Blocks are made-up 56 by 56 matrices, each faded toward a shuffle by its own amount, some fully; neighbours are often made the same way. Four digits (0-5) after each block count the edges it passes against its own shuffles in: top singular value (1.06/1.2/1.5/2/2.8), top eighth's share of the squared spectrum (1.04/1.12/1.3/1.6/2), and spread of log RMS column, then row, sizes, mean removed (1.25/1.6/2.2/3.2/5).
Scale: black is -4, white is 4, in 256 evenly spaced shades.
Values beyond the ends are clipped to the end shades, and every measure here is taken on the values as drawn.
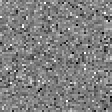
3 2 1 0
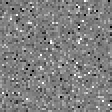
1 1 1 0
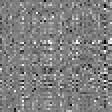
4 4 3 2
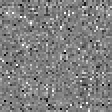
3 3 1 1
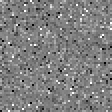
0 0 0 0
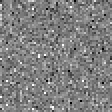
1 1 2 0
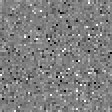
1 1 0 1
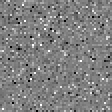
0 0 0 0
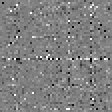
3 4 2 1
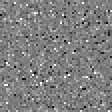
0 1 0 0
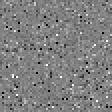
0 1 0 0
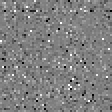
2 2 1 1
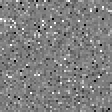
0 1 0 0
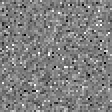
2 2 0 0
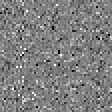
3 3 1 1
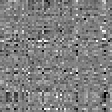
4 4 3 3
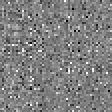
4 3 1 1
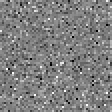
0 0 0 0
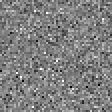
0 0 0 0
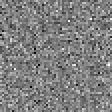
2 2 1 0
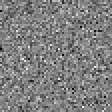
1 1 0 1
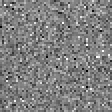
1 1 0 0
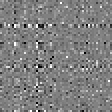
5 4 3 3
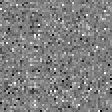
3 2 0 1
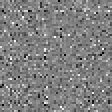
4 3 1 1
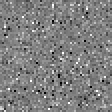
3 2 0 0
